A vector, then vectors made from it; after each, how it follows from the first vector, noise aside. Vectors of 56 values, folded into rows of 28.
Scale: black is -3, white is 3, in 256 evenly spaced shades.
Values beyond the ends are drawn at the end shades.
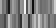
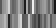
negated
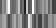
negated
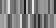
negated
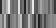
negated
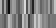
copied
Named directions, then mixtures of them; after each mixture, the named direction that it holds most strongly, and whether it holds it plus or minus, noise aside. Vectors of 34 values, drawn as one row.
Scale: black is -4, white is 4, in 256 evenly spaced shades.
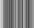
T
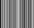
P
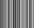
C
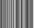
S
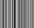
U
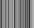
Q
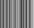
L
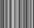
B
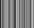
P, plus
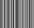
U, minus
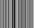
U, plus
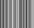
L, plus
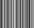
U, minus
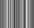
T, minus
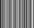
P, plus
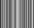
P, plus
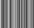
B, plus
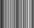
T, minus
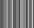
C, plus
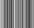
T, plus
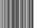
B, minus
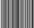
P, minus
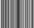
P, minus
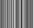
S, plus
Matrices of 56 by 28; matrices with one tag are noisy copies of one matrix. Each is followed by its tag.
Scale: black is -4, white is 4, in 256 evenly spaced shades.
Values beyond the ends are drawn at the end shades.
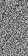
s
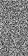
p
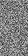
p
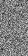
s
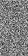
p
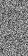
s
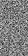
p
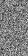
s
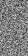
s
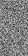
p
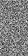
p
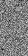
s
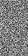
p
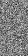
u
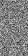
p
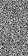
p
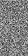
p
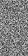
p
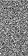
p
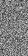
s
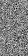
u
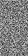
p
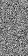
u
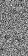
s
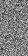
s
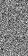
s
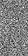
p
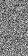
s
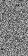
s
